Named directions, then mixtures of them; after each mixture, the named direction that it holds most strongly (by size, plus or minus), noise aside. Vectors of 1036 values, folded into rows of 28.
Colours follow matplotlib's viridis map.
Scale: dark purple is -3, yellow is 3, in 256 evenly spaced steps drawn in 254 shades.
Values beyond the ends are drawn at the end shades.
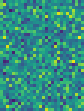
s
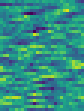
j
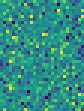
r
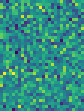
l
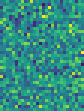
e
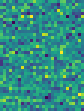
r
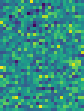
e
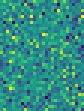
r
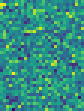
s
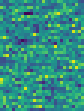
j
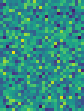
s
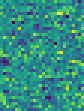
s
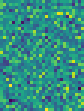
s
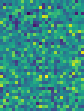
e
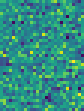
r
